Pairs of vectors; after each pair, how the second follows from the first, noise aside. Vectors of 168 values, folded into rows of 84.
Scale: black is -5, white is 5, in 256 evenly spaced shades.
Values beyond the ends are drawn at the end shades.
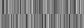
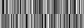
scaled up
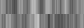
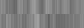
shrunk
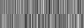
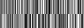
scaled up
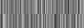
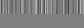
partly zeroed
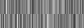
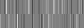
partly zeroed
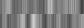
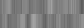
shrunk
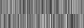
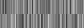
shuffled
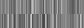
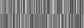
shuffled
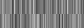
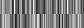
scaled up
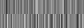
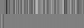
partly zeroed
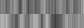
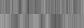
shrunk
